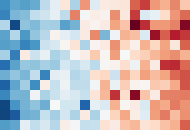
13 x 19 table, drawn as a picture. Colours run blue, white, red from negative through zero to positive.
There are no regular stripes. There is an overall slope up to the right. The ninth with the highest average is the top right.
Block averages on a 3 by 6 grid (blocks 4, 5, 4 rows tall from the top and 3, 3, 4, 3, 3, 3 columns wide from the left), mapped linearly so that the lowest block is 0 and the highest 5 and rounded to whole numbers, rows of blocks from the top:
013355 / 012345 / 012445
